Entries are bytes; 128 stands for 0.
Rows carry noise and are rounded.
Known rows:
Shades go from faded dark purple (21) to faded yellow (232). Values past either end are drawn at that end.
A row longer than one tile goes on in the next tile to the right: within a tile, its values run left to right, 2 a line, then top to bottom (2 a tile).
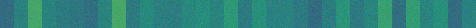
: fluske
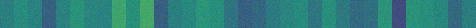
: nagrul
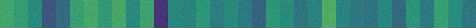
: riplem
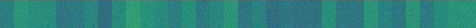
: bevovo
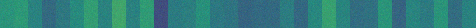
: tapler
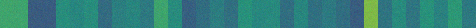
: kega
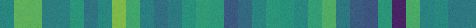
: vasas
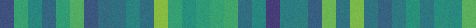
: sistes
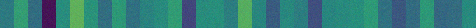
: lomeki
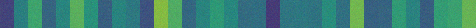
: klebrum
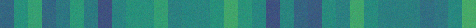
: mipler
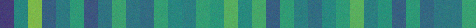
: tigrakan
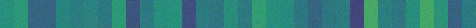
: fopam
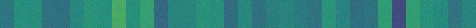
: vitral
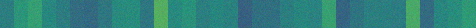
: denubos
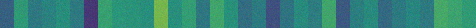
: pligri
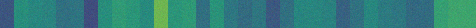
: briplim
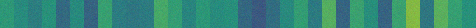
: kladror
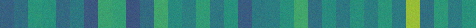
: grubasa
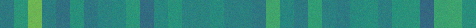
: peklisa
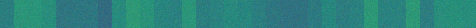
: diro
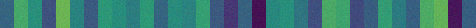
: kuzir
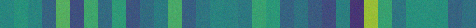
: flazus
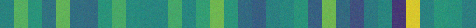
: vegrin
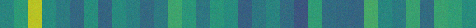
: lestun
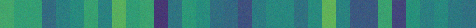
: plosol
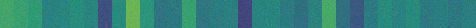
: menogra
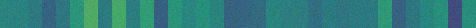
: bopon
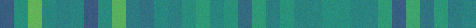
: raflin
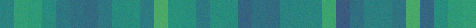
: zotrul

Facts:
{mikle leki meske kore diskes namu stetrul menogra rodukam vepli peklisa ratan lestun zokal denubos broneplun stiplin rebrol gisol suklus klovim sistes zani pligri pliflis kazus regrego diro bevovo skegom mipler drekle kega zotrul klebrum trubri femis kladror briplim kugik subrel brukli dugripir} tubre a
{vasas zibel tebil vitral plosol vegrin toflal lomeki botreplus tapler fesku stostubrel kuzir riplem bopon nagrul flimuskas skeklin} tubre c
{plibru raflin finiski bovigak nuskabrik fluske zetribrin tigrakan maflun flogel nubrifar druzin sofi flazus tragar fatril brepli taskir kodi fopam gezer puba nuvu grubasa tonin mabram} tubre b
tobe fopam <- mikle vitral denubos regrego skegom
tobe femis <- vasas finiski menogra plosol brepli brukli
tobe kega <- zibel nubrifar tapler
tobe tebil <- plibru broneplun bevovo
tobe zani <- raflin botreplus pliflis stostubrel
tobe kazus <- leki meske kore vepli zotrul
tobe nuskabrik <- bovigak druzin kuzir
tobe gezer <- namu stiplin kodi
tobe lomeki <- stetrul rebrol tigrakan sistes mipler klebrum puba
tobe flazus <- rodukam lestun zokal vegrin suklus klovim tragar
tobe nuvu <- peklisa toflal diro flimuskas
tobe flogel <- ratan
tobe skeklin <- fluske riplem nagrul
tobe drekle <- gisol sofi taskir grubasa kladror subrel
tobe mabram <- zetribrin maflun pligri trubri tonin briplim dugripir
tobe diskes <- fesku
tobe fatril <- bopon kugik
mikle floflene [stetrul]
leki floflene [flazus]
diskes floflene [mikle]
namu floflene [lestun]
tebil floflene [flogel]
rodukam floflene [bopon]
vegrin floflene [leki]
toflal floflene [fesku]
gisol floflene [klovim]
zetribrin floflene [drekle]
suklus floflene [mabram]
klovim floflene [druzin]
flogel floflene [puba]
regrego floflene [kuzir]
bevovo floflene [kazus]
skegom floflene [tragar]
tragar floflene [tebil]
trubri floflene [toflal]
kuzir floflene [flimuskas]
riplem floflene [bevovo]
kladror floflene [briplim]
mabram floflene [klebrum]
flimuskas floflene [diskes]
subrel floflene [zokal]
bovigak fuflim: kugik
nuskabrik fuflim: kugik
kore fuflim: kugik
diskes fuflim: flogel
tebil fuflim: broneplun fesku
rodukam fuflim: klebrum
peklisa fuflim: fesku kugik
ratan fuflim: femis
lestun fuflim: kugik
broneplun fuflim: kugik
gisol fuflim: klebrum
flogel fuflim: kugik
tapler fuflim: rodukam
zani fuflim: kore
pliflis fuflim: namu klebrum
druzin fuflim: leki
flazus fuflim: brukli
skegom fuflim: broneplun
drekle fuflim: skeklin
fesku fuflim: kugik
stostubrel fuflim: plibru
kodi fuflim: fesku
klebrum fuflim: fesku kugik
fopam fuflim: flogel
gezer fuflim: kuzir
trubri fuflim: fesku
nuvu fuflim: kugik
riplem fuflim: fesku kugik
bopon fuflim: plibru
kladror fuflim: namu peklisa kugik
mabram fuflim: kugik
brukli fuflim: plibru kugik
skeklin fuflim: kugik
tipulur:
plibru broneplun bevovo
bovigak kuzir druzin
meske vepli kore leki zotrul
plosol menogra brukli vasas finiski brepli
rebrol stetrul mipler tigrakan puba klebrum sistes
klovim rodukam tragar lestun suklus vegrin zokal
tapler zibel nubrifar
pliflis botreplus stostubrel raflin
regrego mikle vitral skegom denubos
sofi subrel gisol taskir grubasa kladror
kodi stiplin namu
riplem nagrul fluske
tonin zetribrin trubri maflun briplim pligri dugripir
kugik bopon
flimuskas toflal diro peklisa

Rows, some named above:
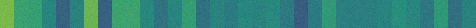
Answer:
brukli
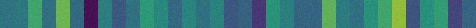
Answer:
mikle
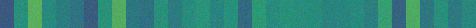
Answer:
raflin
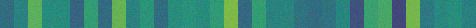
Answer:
tragar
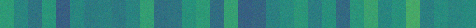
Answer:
subrel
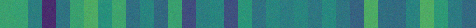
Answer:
skeklin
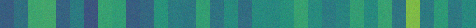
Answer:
taskir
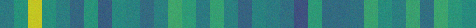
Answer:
lestun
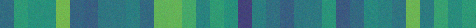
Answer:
zokal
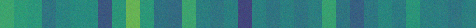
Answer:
menogra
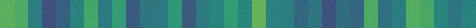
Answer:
flogel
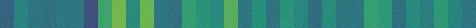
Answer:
zetribrin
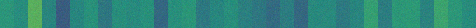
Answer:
kore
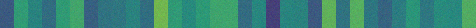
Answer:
sistes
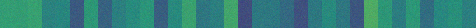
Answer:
klovim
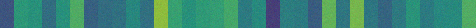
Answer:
sistes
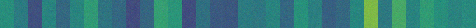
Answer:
drekle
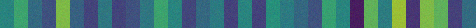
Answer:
diskes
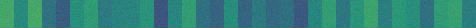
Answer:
kugik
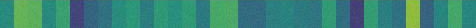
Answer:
suklus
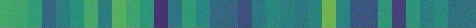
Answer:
plosol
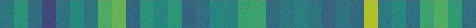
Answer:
mabram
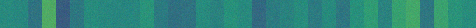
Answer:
gisol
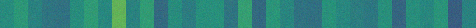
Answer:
stostubrel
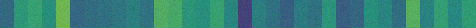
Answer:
zokal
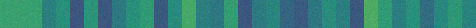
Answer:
klovim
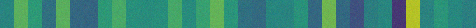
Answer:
vegrin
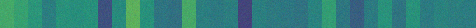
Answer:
menogra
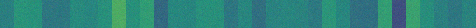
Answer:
vitral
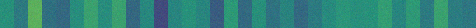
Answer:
bovigak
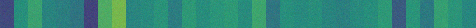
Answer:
maflun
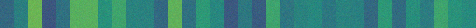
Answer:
fesku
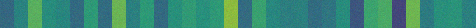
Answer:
tragar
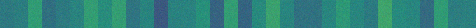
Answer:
kodi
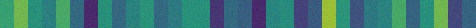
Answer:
regrego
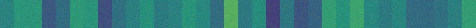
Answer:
rebrol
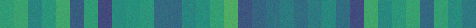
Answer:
rodukam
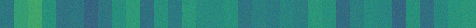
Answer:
leki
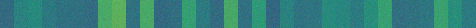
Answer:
tonin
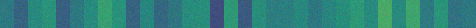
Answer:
sofi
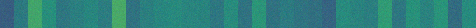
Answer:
druzin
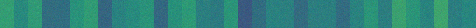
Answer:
broneplun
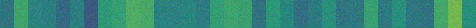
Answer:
trubri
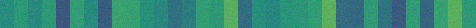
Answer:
skegom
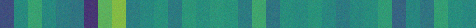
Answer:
maflun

